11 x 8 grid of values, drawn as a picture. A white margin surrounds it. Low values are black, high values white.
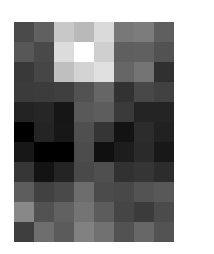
Average level on the scale: 30%. Grain: blotchy. Odd patch: higher, in the top middle. Ninth with the highest average: top middle. Ninth with the lowest average: middle left. Calmest part: middle right.
